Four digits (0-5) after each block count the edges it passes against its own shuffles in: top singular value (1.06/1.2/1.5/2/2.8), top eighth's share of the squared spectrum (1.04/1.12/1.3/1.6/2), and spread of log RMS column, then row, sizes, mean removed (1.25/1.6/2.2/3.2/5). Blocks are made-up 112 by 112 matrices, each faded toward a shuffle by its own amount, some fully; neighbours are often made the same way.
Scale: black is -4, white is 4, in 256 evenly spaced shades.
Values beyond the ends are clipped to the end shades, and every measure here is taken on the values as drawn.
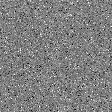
2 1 0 0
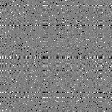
5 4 2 3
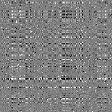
5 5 3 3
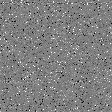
2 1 0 0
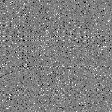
4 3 1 2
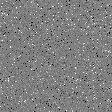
0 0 0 0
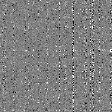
3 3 4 2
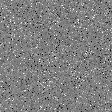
0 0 0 0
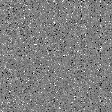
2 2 2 1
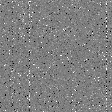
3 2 1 0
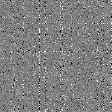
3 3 3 2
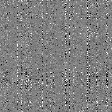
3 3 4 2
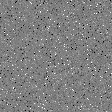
0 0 0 0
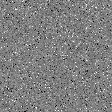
0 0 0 0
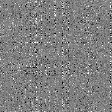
2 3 3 2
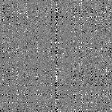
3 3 4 3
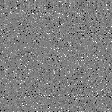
4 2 1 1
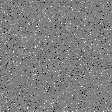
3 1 0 0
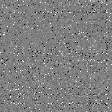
4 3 1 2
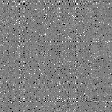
5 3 2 2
